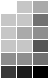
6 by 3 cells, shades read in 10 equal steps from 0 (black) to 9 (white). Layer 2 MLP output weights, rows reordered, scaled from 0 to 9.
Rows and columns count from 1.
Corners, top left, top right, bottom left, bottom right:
9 6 2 0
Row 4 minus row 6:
5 6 3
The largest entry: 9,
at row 1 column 1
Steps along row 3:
down down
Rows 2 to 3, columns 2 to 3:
7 4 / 6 5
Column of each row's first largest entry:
1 1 1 1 1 1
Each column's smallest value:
2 1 0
